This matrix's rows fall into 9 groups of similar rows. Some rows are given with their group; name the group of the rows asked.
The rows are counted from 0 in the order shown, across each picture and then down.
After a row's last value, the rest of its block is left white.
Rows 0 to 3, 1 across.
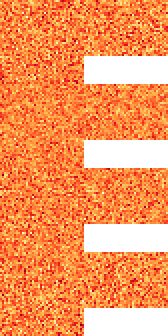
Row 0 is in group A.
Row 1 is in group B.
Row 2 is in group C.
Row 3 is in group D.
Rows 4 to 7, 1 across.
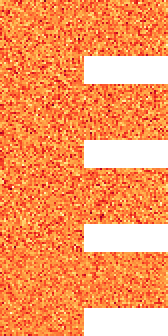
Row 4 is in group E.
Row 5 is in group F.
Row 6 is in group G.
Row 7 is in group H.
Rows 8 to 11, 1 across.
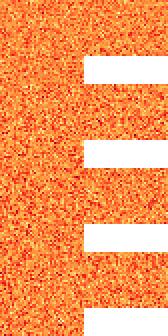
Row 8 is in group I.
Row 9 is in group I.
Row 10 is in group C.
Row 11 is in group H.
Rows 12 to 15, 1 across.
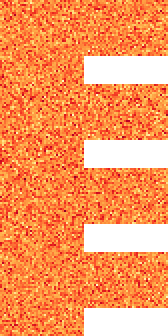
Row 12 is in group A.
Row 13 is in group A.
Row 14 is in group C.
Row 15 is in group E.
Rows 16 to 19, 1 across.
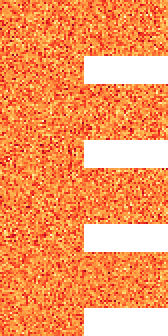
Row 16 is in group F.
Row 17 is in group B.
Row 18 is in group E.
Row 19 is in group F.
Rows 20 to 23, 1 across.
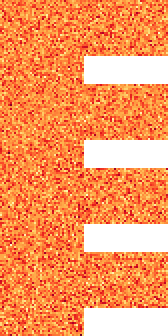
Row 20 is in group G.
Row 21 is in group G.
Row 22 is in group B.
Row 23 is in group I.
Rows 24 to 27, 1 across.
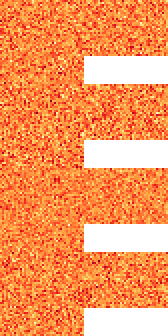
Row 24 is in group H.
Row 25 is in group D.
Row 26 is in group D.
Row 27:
B
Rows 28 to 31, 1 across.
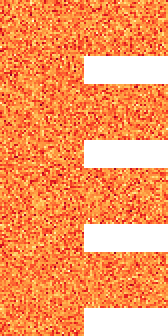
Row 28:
B
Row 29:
E
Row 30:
A
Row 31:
A
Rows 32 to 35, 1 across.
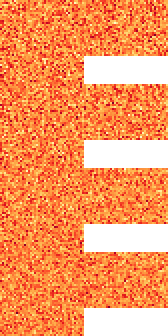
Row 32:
F
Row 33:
H
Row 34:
I
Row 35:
B
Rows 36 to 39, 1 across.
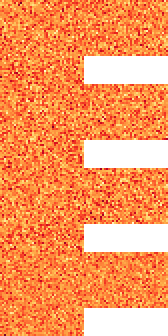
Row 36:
E
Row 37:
I
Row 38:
G
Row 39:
H
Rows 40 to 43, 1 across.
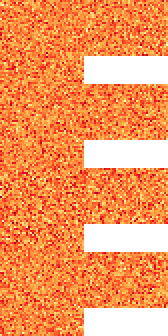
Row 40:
E
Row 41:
F
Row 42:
C
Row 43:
F
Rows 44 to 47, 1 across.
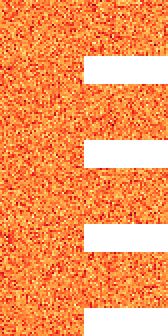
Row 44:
G
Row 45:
D
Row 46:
G
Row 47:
F
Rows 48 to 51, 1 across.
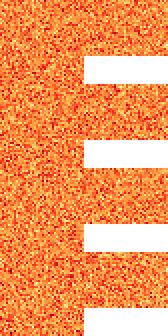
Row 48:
E
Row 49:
B
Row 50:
I
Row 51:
G
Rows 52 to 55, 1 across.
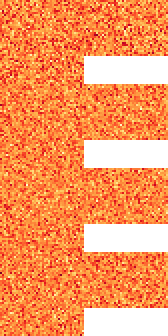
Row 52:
B
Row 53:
H
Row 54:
E
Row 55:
H
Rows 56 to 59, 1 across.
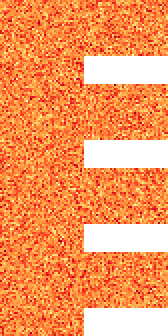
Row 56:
G
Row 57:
A
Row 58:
H
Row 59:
F
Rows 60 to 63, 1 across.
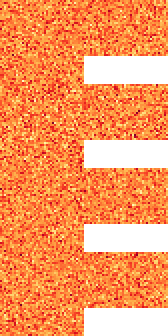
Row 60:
F
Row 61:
I
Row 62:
H
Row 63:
E
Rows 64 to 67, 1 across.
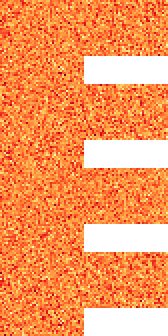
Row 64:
H
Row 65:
G
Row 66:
E
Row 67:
H
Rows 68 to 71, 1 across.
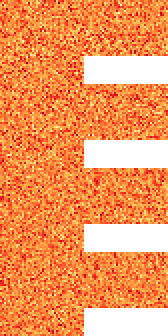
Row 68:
I
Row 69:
A
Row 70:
H
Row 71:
H
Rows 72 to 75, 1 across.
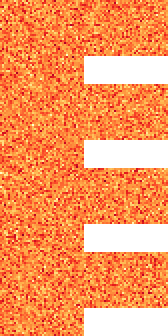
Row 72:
C
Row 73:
A
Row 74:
E
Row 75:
F
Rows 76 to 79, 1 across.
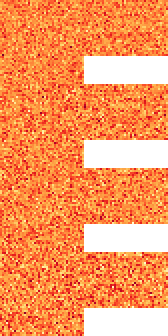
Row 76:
I
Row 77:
I
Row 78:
G
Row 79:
G
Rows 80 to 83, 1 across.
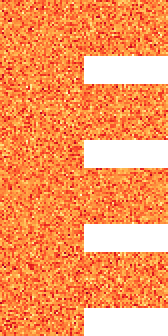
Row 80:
G
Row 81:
I
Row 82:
G
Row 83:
B
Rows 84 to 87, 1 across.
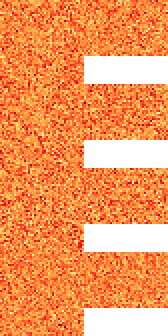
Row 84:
A
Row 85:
F
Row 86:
I
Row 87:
H
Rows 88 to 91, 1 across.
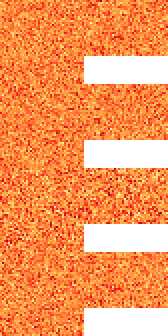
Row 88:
G
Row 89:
C
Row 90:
B
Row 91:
G
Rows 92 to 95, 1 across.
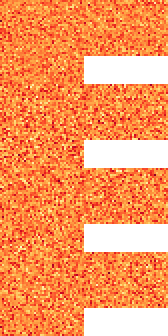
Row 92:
H
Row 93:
I
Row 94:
D
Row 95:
F
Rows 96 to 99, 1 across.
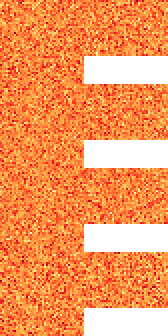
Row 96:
E
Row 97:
F
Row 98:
C
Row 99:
F
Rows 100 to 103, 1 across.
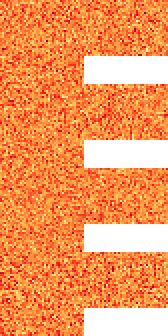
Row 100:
A
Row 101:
D
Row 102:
G
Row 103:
F
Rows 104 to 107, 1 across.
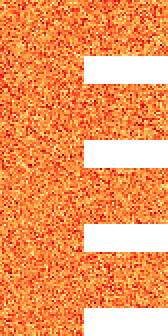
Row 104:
F
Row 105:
F
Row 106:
G
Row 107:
G
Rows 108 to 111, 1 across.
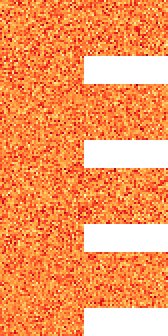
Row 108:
E
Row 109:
E
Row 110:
B
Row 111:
G
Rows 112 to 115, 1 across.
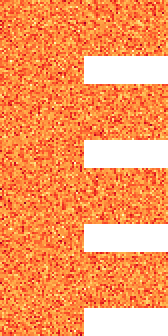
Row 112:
H
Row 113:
G
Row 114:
H
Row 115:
G
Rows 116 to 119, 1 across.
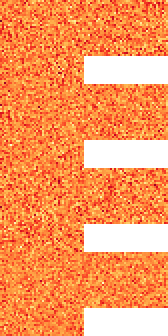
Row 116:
H
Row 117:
H
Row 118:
D
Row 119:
I
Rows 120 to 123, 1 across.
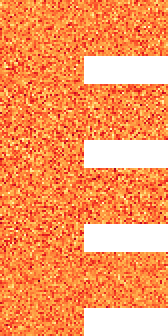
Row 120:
E
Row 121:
C
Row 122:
B
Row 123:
B
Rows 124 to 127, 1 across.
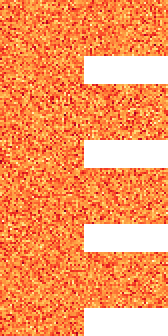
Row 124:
F
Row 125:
A
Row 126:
C
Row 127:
A
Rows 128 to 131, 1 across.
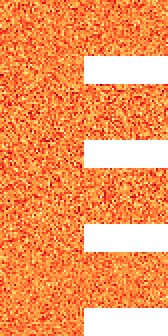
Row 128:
C
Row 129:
G
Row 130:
D
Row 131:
E
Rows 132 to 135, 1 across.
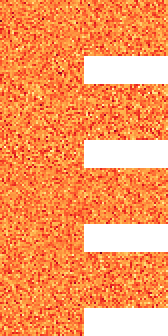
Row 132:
H
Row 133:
E
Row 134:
B
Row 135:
G
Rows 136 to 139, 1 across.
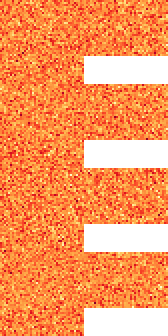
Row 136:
B
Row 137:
E
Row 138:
H
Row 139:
G
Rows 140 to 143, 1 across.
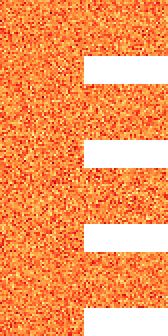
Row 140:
H
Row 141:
I
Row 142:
A
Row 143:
B
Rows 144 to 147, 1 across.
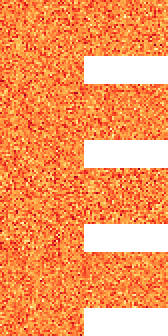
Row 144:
F
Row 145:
C
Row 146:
C
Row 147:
I
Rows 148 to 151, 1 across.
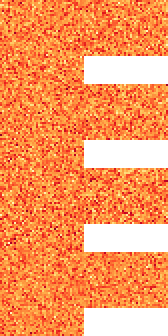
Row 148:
E
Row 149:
B
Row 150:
B
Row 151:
F
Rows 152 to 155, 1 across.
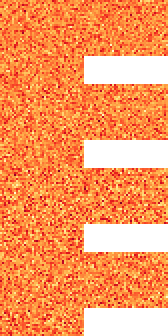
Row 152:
C
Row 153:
I
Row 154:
I
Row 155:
E
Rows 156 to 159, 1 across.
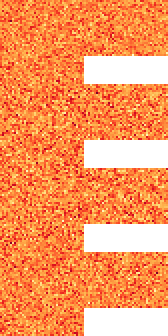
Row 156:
G
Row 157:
A
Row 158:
B
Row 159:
A
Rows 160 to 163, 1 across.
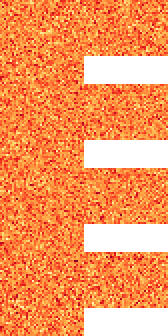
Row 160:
A
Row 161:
C
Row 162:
C
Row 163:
C
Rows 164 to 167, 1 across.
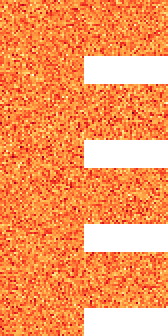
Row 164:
C
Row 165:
D
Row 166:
A
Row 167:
F
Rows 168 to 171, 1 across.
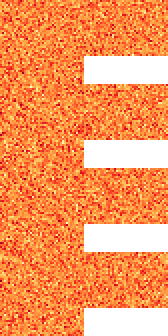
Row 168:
G
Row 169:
B
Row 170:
C
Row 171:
E
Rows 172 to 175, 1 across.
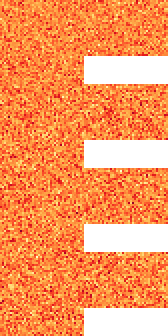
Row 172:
E
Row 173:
D
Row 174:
D
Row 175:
B
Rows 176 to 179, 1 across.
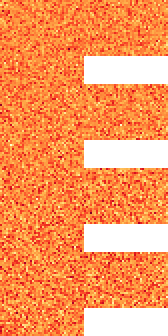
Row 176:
E
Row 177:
H
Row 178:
G
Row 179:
C
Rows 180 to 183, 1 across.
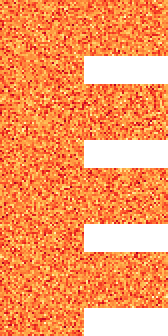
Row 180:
F
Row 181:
F
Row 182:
A
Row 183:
E
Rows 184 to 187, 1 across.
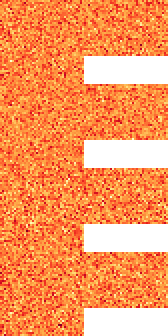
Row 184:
H
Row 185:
G
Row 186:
I
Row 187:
H
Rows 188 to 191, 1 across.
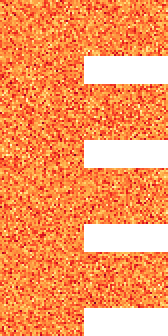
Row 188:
A
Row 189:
C
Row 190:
E
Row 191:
G
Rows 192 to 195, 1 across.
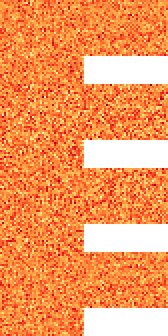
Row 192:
I
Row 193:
I
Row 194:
D
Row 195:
I
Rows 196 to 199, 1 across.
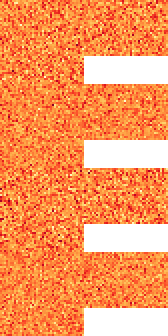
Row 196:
D
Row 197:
F
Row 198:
H
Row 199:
I
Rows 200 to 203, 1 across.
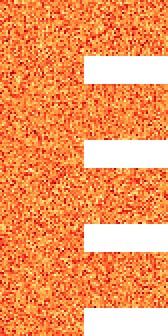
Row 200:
D
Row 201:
F
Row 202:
A
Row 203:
F
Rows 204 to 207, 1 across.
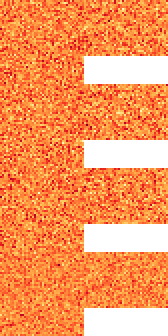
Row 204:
B
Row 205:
B
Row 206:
F
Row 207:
D
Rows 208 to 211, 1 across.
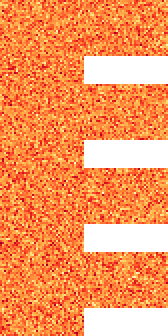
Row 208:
E
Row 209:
G
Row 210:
C
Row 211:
A
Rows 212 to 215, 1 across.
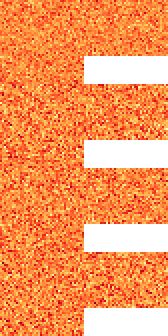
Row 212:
A
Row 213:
E
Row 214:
A
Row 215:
G
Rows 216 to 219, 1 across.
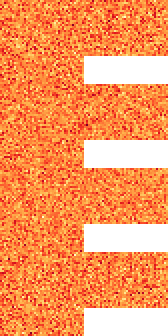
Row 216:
F
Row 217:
B
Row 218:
I
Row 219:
F
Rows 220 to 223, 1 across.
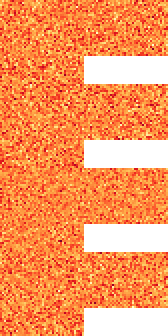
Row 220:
E
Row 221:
A
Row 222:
H
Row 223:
G
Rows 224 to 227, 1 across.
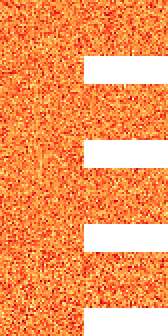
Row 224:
D
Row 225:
I
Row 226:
E
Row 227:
I
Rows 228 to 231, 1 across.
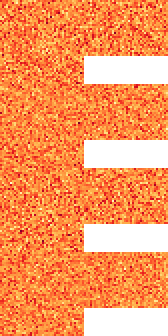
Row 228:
D
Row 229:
E
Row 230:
D
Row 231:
F
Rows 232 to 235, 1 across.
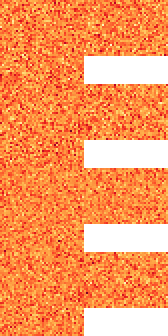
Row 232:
C
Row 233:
B
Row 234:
H
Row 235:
B
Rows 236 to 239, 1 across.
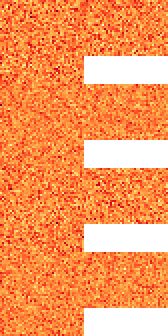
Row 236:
C
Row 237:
H
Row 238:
G
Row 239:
F
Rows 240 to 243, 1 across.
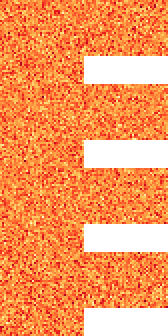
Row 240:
D
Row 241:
I
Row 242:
I
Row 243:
C
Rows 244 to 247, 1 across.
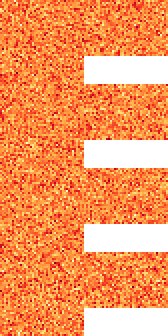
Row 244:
C
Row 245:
B
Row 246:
A
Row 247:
D
